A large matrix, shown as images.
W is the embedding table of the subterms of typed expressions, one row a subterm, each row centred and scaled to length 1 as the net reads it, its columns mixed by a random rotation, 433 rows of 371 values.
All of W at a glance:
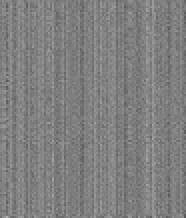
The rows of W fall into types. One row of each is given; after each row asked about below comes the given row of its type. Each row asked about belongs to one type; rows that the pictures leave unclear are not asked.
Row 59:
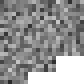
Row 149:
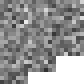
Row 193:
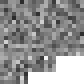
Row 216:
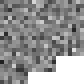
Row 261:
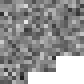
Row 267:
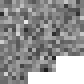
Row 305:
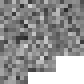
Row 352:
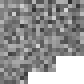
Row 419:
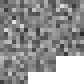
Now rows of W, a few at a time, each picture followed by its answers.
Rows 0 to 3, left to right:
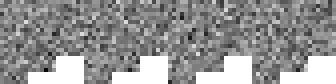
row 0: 267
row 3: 267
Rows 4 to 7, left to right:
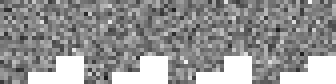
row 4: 216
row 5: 261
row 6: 59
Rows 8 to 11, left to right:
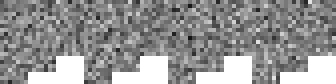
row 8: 59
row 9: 261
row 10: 216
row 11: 193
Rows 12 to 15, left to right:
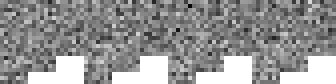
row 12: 149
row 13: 352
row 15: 305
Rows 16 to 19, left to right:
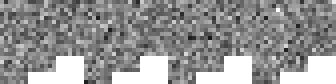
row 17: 261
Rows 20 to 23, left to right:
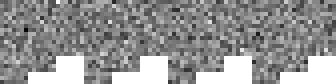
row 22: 216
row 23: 59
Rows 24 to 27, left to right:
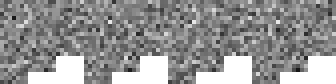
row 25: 267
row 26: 149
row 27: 267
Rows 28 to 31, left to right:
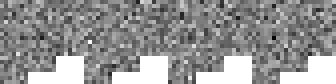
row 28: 216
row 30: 193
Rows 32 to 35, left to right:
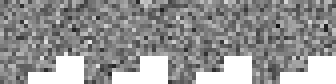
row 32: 305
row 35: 216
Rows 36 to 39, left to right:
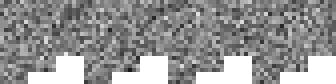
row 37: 267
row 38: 149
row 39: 59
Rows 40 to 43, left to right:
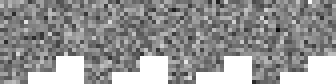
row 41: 261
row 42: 149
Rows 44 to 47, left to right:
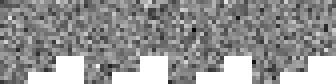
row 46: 267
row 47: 216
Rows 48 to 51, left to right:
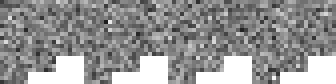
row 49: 149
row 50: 305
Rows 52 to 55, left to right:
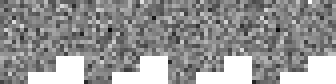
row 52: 419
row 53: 267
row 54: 59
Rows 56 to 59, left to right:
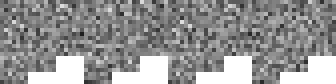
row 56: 419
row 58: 419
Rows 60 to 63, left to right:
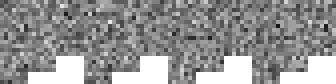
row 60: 419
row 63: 216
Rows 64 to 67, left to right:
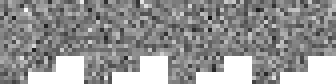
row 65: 193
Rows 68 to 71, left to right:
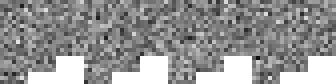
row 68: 149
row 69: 261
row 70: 305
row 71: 149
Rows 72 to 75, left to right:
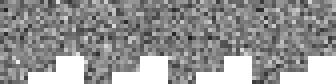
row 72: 59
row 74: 216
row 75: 149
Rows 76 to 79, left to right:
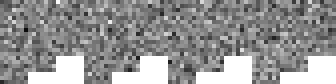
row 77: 267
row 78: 216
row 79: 305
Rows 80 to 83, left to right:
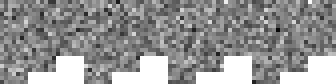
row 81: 261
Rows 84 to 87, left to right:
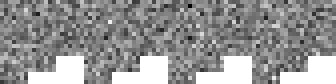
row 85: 261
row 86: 305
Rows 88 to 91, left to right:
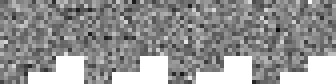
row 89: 216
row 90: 149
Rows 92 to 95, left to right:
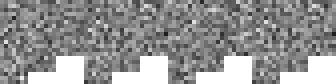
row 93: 419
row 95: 419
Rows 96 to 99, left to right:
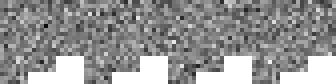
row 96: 59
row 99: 59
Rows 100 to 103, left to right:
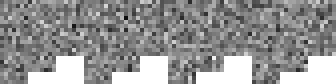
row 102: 193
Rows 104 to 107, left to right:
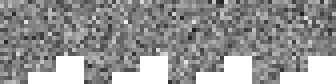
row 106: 261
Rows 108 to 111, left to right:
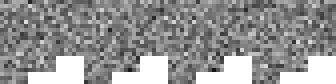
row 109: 267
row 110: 267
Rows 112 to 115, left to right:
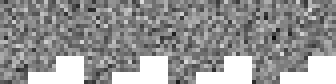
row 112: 419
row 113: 149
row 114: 59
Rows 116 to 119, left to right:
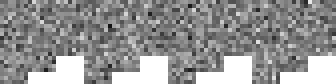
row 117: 419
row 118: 419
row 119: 193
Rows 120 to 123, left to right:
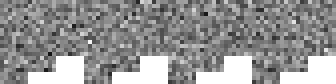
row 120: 267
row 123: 216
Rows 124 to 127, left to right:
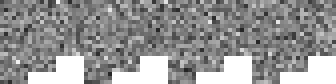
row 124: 59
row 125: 352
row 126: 216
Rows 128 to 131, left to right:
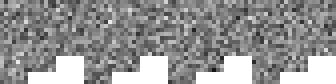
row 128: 419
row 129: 149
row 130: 267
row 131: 59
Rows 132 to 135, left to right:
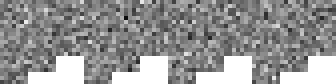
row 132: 149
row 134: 419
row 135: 193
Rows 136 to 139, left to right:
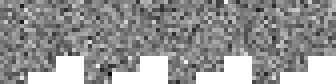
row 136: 149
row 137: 193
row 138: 59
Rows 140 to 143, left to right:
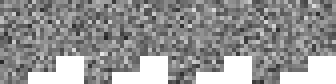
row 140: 59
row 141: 419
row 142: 149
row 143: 419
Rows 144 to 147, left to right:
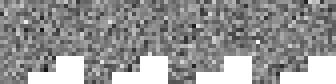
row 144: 267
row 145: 59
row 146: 352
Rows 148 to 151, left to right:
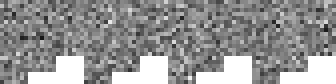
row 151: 149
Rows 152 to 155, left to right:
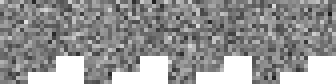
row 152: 149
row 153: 352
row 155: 267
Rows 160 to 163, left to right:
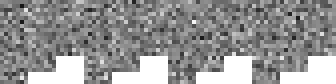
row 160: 149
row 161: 149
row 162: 216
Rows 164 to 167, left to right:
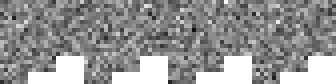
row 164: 261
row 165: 419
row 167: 261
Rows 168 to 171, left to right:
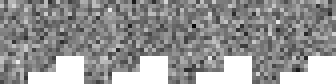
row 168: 352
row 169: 352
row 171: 267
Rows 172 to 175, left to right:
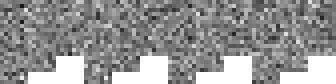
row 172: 149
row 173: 193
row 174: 149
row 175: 305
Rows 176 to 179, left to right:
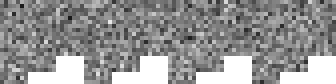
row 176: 305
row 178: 305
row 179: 59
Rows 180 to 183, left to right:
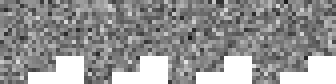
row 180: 149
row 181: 352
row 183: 261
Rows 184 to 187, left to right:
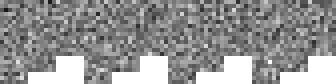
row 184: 149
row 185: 305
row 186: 352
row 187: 59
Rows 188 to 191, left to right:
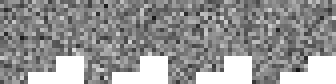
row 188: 216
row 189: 305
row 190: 59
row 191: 267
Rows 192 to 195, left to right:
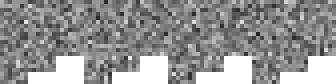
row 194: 261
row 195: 216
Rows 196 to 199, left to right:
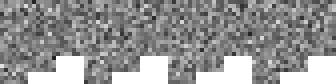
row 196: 261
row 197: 419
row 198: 419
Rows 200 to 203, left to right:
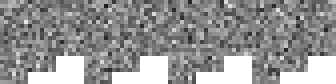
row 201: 419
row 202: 193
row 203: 216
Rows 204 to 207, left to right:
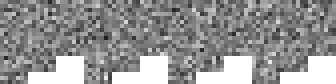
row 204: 149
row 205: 193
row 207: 419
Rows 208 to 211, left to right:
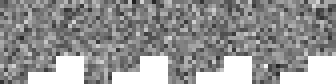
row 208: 261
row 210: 149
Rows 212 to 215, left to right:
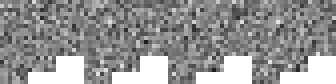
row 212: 216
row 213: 59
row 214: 267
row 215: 59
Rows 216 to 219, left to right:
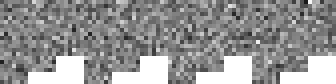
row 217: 216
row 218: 419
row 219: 193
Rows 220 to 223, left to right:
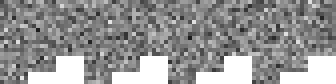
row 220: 193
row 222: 261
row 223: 305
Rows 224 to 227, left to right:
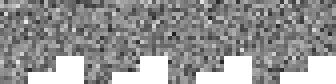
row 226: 216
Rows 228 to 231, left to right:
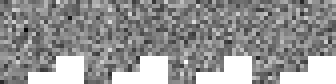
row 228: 267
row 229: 352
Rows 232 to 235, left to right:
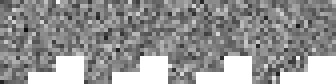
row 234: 261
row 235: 193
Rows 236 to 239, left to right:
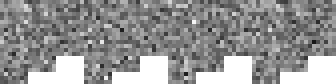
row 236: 352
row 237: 193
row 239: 352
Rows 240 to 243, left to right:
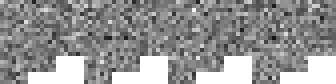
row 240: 149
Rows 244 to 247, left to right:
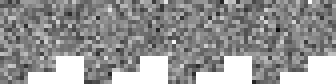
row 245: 352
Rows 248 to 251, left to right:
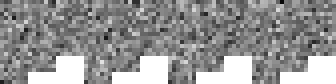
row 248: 261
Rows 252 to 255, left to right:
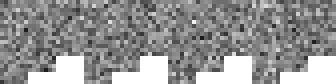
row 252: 267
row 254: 216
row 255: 352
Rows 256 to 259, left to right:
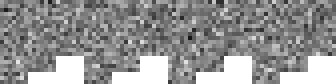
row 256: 149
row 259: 305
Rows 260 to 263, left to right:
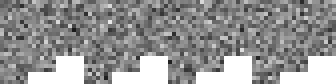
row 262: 216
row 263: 149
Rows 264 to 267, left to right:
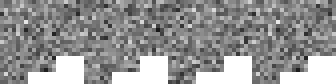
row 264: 267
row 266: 149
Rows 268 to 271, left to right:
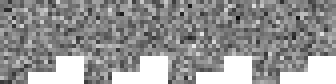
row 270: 305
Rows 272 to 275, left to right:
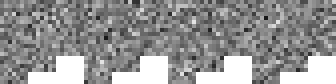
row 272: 59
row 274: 261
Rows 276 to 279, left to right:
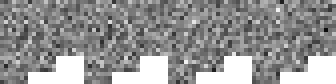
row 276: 267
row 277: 267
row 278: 59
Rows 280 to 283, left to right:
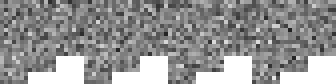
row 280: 419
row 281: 419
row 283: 193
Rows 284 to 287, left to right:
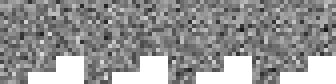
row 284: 261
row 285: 149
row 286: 149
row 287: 149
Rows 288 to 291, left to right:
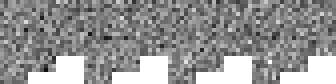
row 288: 267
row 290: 419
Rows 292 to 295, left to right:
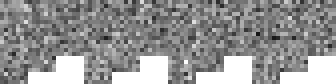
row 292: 352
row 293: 305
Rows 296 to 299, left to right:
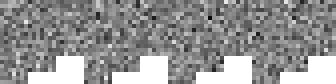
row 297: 193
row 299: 216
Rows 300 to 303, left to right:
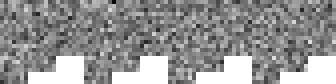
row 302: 59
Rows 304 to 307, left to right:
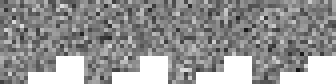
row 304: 419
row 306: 305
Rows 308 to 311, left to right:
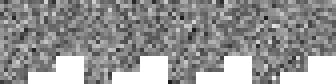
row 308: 261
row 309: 352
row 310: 261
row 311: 193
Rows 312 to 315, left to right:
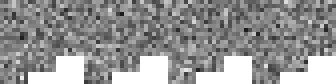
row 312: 193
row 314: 305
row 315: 216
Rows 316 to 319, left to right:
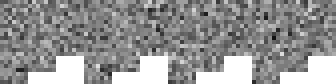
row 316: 419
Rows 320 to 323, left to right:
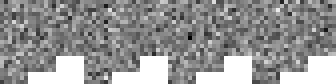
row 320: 419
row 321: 149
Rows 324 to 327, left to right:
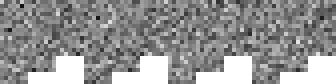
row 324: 305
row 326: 419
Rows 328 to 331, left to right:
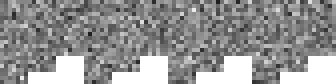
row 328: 193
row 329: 59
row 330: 352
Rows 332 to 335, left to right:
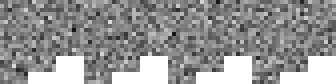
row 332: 216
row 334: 216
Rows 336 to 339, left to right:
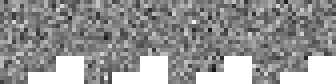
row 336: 419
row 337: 193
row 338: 267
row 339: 261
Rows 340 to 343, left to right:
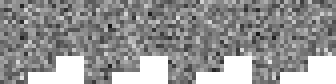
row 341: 419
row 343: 59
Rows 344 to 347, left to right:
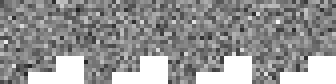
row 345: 59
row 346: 216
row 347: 261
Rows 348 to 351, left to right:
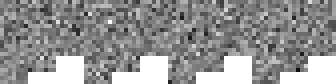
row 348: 305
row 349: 261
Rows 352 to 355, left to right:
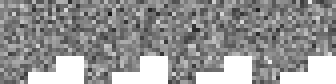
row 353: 261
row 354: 261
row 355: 59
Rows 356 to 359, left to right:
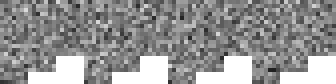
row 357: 419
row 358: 261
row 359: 419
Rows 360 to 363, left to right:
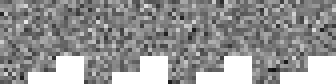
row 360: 261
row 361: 419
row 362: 261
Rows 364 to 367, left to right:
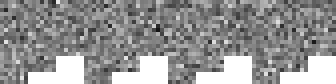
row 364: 193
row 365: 305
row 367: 59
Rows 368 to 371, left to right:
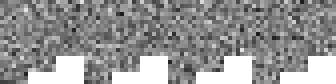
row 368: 352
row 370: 216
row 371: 216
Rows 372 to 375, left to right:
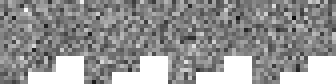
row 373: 59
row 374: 305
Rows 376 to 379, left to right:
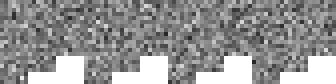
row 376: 193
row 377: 419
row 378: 261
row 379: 59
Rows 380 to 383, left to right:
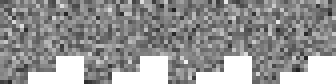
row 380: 419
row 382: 59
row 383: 267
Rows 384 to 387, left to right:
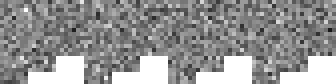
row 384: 352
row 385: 193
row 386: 216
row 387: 149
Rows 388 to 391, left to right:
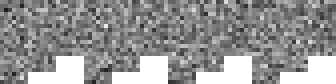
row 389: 419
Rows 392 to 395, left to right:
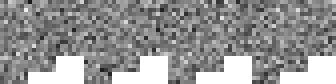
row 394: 419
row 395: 149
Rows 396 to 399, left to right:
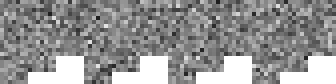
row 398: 216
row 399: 261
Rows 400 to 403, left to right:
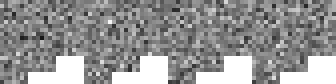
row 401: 59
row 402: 149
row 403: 149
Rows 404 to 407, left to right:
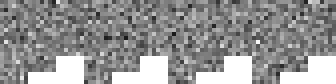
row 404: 193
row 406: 59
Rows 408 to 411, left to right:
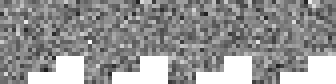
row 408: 267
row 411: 193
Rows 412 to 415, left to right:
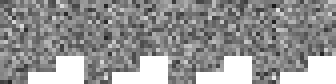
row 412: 419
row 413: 149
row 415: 149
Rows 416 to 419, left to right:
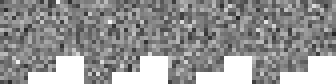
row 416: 59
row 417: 59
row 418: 419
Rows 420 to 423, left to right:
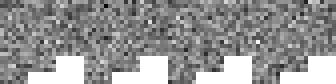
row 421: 305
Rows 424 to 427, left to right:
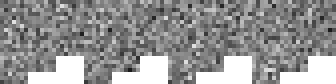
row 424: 419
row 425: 267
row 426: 149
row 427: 305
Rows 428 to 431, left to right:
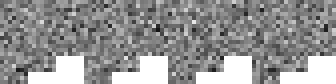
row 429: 305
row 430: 267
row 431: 216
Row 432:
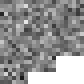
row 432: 261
